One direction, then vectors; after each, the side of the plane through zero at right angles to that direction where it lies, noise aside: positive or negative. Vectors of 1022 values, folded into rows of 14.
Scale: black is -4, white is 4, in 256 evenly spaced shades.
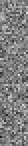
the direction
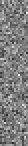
positive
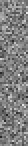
positive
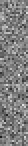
positive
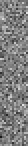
positive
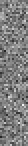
positive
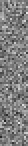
positive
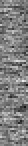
negative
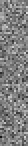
positive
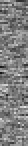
positive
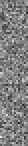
negative
